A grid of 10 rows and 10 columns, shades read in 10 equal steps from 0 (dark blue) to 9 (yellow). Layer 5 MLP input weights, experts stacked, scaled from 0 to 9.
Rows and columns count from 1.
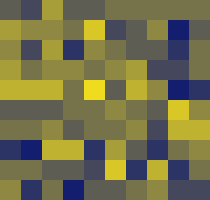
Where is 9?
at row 5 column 5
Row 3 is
5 2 6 1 5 4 3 3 1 4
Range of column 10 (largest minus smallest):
6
